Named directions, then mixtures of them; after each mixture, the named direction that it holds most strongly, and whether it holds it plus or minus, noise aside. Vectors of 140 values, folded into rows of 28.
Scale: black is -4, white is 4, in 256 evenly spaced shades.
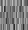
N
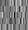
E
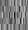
E, plus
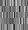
E, plus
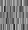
N, plus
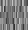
N, plus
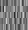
N, minus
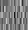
E, plus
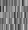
N, minus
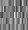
E, minus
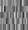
N, plus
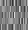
E, minus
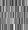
N, minus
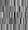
E, plus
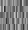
N, plus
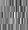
E, minus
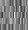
E, minus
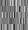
E, plus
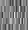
E, minus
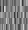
N, minus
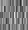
E, minus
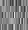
E, minus
